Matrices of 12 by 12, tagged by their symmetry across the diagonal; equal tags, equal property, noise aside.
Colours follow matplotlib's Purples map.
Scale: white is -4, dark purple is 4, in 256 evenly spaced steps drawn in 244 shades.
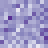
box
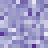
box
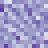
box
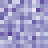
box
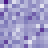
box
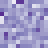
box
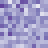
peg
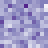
peg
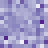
box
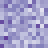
peg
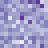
peg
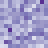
peg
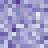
peg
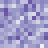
peg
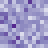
peg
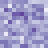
peg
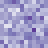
peg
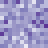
box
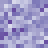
peg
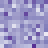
box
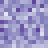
peg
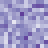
box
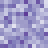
box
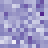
box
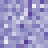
peg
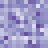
box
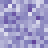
peg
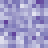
box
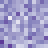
peg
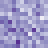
box
